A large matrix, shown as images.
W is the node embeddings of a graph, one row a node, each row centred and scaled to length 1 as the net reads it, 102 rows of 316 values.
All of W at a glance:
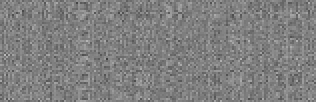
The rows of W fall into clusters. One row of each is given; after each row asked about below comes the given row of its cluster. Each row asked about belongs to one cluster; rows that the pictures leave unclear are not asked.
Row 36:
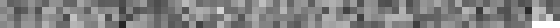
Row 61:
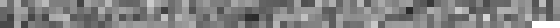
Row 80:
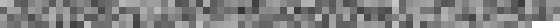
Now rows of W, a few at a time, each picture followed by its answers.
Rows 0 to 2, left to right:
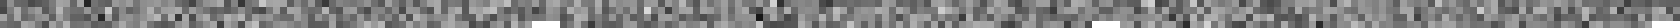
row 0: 80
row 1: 61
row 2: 36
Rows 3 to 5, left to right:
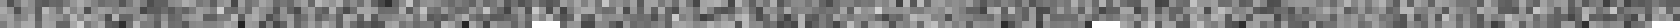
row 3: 36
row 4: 61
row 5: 36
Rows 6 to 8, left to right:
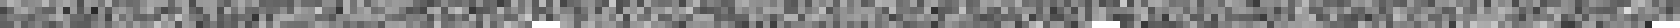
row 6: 61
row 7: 36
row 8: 61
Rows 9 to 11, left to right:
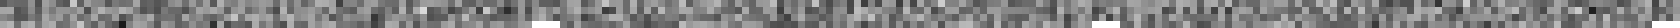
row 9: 36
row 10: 61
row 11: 61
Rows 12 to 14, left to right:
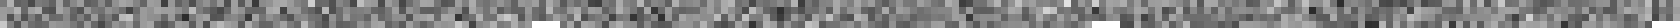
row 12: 80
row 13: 80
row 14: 61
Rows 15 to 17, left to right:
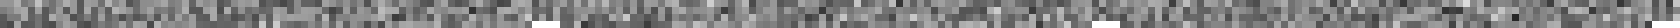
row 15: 61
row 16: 61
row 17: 61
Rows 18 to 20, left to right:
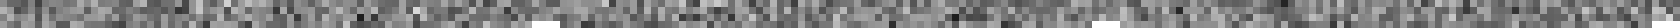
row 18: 36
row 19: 61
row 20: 36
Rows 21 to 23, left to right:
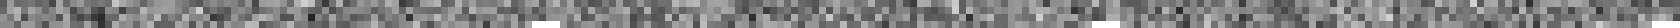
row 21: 80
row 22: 80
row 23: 36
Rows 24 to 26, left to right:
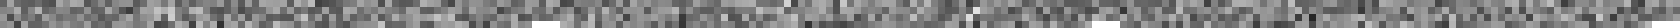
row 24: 80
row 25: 36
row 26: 80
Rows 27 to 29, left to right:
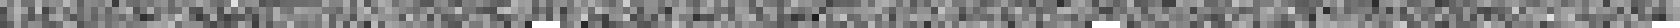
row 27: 61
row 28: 61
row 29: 80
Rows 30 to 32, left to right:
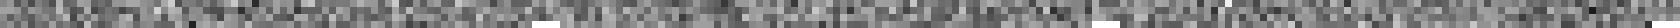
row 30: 80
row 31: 36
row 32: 61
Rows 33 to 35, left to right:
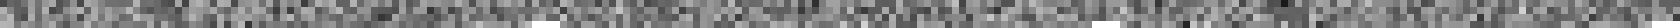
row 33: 36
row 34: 80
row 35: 36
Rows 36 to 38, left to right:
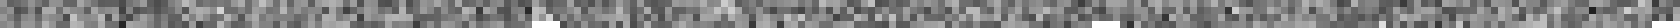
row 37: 80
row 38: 61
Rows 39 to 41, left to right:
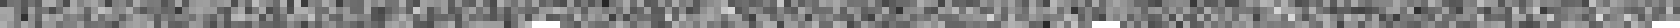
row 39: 36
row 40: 80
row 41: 80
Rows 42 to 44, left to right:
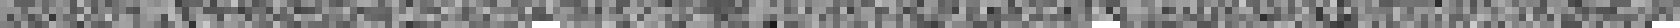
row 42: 80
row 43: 36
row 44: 61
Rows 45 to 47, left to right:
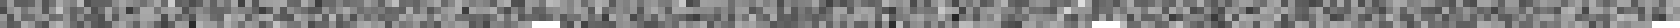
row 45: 80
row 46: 61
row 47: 80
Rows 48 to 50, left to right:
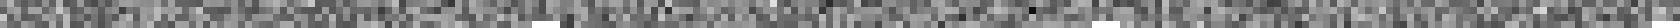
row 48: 80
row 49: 61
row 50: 36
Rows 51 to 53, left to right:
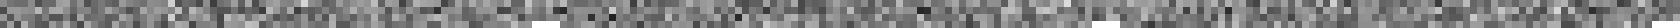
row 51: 80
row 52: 80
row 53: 61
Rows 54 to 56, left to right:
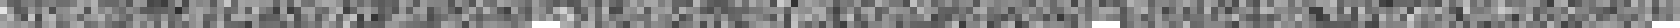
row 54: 36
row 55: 36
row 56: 61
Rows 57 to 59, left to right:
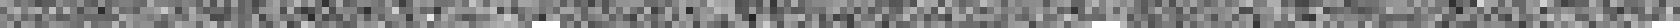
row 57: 80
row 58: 80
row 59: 80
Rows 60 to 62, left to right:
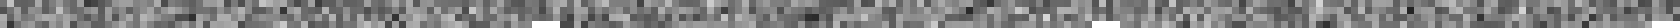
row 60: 80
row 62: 36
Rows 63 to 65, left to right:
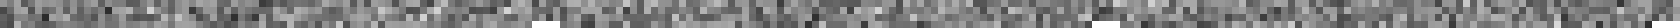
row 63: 61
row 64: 61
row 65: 61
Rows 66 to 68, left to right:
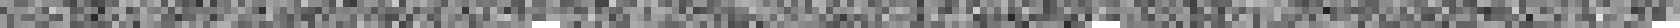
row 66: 80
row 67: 36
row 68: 80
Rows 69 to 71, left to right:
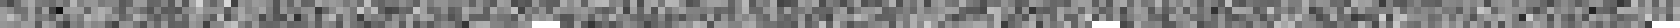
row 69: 36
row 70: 61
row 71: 61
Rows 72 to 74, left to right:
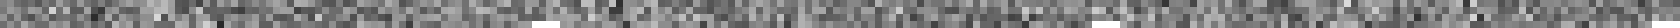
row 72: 80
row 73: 36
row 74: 36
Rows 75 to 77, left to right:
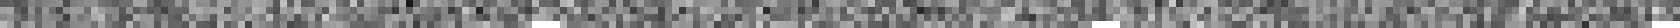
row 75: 36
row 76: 80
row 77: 36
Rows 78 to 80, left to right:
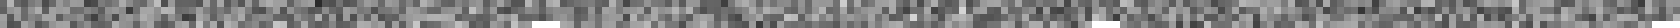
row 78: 80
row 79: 36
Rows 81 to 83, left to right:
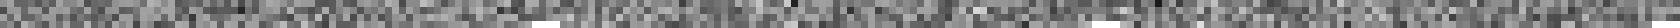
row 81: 80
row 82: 36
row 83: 36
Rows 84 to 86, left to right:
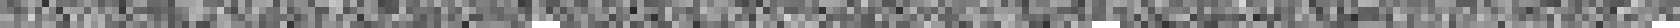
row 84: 36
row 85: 80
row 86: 61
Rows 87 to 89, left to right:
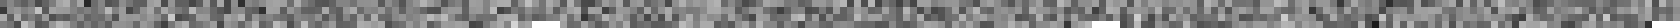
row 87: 80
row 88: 80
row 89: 61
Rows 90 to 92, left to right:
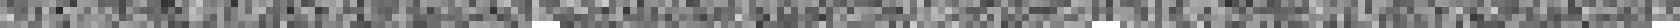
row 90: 36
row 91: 61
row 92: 36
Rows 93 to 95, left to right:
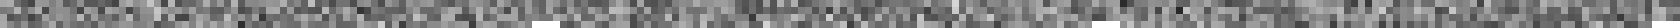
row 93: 80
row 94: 80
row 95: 36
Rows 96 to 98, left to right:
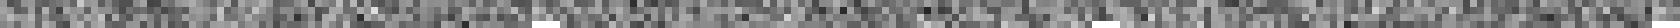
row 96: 36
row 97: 80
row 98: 36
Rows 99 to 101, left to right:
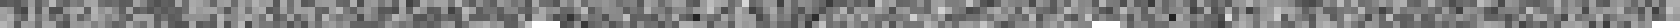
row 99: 36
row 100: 61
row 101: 80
